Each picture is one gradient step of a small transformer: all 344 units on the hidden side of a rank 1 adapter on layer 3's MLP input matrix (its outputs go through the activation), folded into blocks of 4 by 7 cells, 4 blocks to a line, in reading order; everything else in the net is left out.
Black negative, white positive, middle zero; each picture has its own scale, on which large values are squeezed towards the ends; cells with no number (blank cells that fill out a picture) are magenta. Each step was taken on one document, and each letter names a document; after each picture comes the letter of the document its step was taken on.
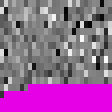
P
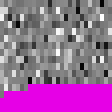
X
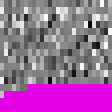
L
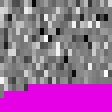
L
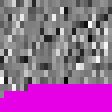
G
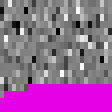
X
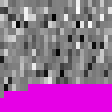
P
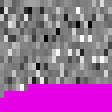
X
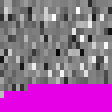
P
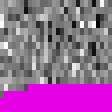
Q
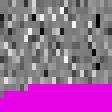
Q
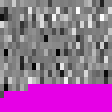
P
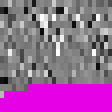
Q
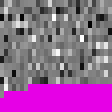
X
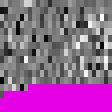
G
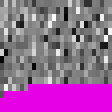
P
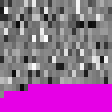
X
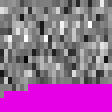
G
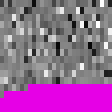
L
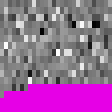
L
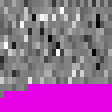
Q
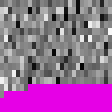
X
